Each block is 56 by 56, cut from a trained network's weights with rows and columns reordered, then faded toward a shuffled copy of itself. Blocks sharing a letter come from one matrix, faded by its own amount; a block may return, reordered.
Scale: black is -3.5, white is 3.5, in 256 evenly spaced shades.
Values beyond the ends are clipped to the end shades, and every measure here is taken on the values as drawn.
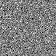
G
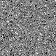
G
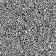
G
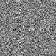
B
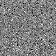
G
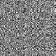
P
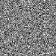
B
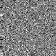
B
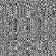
P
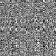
P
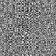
P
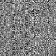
P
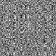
P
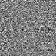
B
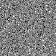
G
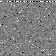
G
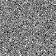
G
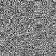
B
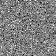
G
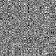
P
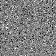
G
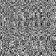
P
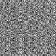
P
